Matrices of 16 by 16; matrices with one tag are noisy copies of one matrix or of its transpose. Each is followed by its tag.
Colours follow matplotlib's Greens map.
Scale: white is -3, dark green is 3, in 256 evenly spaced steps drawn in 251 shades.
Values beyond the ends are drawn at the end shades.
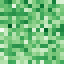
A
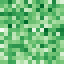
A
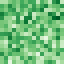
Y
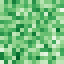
Y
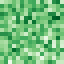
Y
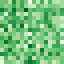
A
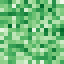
A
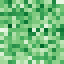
A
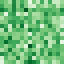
A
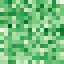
A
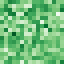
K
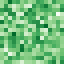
K
